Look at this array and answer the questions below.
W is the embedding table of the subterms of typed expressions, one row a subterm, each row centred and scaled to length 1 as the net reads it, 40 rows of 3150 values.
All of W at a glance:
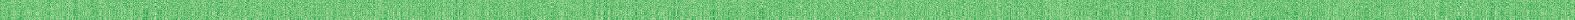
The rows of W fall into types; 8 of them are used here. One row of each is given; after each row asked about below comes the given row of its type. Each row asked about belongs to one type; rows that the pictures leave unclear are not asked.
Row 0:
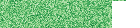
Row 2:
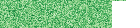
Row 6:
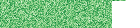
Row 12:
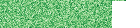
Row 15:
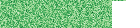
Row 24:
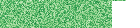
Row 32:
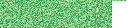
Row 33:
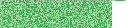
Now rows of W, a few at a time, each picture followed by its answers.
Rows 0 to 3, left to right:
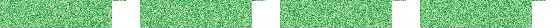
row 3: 0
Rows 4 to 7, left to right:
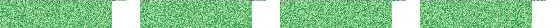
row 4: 15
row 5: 12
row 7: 32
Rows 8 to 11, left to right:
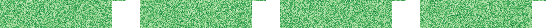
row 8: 24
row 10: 6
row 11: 0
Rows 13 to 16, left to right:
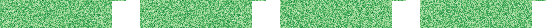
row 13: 0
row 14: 0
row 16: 33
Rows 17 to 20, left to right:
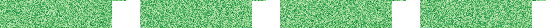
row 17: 24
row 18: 15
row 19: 12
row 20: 15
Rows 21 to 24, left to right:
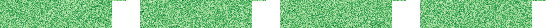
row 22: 2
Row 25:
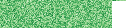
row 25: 15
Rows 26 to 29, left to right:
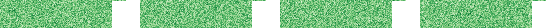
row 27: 24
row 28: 6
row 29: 0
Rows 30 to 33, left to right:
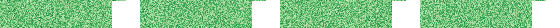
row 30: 15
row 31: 12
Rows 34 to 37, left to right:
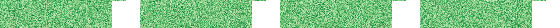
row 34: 2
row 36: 24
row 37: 32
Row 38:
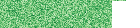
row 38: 2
